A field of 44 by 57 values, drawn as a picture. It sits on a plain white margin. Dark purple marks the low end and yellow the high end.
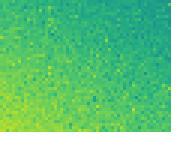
The top right is the ninth with the lowest average. The ninth with the highest average is the bottom left. Fine speckle covers the field. On average the colour sits 70% of the way up the scale. There is an overall slope up to the bottom left. The halves do not mirror each other.
